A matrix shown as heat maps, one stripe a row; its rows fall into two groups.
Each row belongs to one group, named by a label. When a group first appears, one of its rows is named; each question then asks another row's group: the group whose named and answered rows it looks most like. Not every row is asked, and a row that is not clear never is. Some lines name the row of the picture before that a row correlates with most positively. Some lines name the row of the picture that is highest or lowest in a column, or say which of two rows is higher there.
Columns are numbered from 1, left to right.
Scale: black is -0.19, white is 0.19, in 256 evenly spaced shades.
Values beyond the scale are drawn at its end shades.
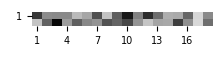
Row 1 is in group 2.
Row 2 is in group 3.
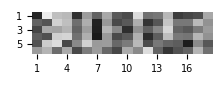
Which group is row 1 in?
2
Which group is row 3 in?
2
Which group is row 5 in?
2
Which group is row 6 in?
3
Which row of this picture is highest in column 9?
3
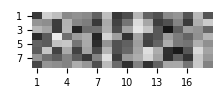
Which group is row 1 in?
2
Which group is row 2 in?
3
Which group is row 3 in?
3
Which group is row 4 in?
2
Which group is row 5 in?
2
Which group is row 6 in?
3
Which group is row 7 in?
3
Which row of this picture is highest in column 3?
4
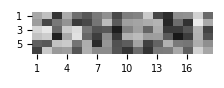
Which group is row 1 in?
3
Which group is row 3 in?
3
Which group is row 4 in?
3
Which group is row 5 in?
2
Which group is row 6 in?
2
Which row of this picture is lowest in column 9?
3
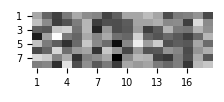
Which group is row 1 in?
3
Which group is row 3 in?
2
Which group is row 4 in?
2
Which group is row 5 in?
3
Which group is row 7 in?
3
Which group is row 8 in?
3
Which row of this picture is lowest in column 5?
7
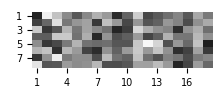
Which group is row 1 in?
2
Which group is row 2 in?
2
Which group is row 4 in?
2
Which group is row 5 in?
3
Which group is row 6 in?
3
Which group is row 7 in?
2
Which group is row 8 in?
3
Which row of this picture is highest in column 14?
4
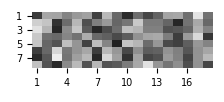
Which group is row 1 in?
2
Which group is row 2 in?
3
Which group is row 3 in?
3
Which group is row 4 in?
3
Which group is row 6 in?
2
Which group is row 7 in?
2
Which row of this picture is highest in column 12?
8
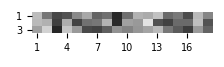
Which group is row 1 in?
3
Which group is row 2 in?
3
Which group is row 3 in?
3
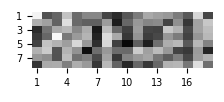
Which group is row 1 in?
3
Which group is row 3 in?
2
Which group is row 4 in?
2
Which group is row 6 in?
3
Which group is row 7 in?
3
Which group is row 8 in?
2
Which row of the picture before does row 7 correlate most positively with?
2
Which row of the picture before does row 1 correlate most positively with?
1
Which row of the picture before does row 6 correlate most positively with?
3
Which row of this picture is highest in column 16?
8
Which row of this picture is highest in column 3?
4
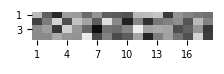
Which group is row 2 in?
2
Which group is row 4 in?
2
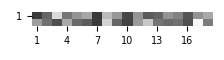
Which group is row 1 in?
2
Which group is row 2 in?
3
